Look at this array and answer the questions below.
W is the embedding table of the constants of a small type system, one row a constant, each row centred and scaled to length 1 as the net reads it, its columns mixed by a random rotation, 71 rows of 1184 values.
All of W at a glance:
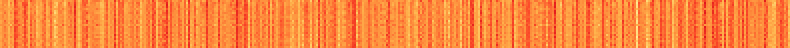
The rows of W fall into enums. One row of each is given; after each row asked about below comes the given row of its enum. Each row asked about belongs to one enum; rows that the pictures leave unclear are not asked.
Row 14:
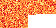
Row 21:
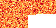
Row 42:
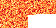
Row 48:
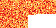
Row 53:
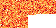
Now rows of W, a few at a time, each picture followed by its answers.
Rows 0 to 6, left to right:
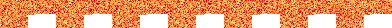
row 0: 53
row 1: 21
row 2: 53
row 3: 21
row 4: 21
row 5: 42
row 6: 48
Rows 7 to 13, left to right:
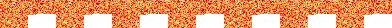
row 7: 21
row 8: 21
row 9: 48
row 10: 21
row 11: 42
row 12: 48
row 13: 21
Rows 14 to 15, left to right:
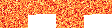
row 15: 42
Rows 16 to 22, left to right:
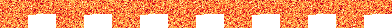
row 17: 48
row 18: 21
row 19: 42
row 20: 42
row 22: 53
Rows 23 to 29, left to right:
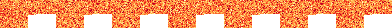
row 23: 48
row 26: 14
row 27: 53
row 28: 21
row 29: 48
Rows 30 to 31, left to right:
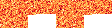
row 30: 42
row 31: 53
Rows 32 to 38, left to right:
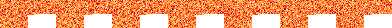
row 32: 42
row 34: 42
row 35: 53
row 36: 48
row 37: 53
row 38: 14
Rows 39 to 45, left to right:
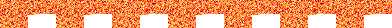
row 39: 42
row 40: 42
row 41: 21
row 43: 53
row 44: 21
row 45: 42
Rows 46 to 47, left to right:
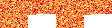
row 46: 21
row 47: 53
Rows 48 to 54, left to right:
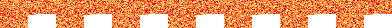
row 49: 42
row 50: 21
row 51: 42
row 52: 53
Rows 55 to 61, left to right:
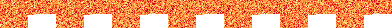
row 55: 42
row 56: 42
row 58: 53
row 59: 53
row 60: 14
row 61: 21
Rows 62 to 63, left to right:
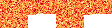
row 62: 21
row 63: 42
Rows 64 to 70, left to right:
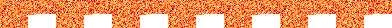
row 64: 53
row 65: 21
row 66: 42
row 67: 53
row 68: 53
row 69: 53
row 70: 21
